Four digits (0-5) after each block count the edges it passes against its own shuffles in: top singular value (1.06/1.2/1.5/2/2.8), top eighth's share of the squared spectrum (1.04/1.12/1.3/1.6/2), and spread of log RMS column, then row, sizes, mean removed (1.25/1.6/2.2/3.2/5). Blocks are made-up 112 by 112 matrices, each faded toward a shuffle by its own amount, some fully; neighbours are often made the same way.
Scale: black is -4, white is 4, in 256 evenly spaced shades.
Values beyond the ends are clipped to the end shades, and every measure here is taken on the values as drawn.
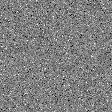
2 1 0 0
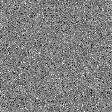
3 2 1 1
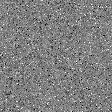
0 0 0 0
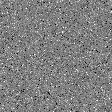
0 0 0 0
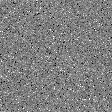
0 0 0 0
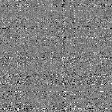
2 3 3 4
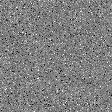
0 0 0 0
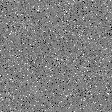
0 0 0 0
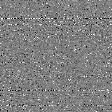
3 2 0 3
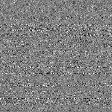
2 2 0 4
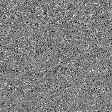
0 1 0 2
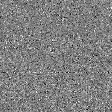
1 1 0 2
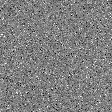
0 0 0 0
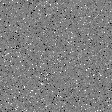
0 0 0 0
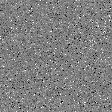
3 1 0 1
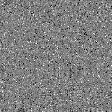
3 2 1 0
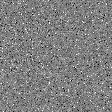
2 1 0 0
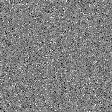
2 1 0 0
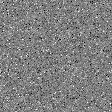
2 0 0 0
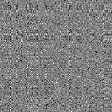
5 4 3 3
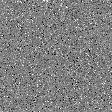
2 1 0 0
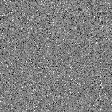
3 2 1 0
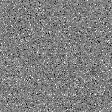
3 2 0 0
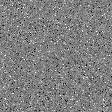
1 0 0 0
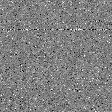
2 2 0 2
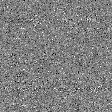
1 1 0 2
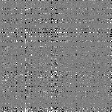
3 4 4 4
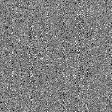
3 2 3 0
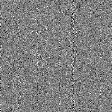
3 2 3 0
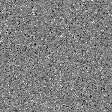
1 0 1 0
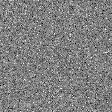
2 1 1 0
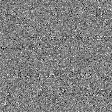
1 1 0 2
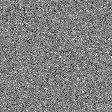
0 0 0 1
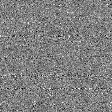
1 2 0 3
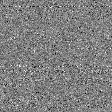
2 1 0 2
